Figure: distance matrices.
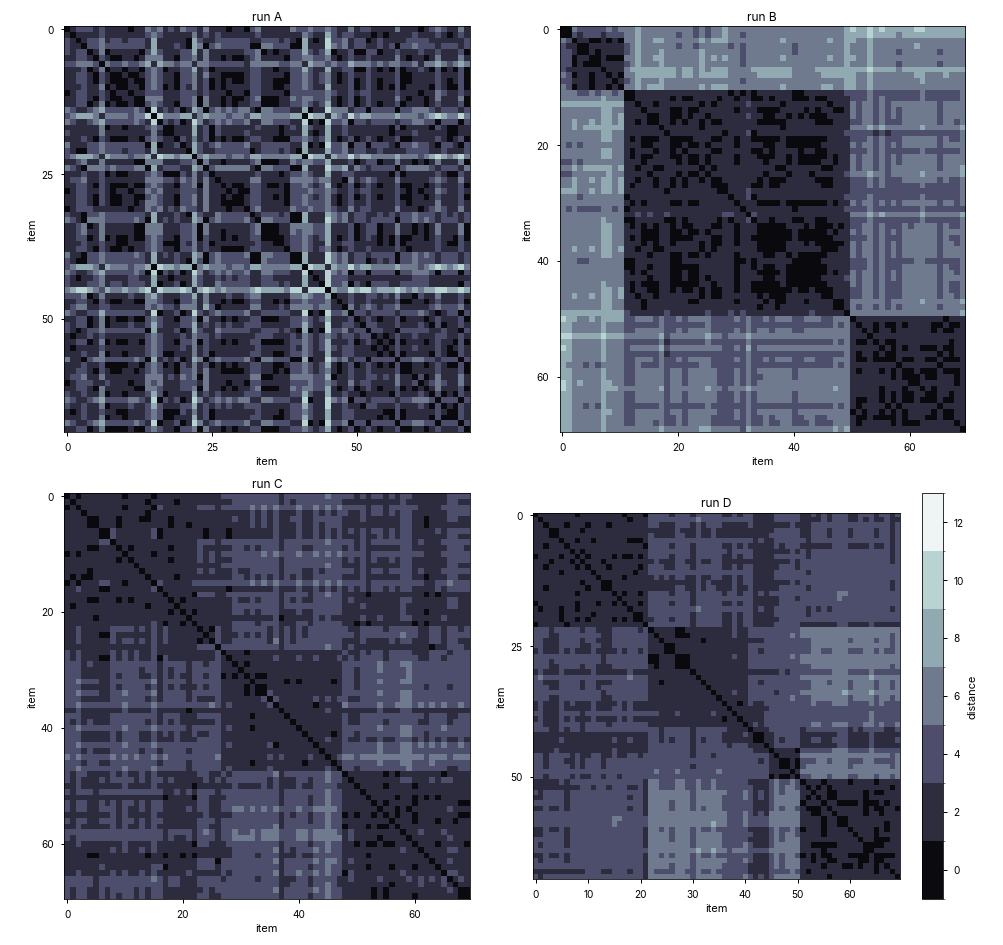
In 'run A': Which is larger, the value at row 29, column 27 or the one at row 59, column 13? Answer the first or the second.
the second
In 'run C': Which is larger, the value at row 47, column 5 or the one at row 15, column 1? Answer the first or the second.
the first
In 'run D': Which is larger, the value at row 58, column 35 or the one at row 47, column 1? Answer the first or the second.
the first
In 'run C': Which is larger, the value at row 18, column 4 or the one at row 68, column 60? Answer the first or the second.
the second
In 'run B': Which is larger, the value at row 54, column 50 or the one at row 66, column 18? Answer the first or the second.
the second
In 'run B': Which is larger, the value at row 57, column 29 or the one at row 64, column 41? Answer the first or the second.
the second
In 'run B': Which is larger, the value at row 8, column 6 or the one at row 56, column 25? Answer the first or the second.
the second
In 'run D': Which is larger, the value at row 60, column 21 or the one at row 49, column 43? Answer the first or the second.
the second
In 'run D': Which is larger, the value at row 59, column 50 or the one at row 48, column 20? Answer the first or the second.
the first
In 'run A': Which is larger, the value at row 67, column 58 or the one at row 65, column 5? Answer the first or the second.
the second
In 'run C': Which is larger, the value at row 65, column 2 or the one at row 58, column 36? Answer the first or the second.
the second
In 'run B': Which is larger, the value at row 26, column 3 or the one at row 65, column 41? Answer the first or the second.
the first
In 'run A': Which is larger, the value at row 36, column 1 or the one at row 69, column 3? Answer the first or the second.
the second
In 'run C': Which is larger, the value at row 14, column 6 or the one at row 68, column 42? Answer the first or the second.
the second
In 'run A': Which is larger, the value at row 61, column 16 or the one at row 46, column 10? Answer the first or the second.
the first
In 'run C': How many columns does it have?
70
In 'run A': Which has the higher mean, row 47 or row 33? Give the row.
33
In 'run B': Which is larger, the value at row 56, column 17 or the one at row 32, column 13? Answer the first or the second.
the first
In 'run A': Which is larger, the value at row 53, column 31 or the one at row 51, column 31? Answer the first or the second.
the second
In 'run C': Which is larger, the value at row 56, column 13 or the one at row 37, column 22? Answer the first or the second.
the first
